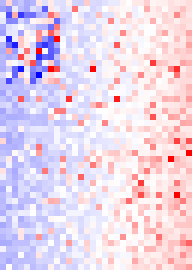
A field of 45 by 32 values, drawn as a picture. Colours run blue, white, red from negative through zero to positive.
Roughest part: top left. Histogram: heavy tails on both sides. Stripes: none. Slope: up to the right. Odd patch: rougher, in the top left. Grain: fine.
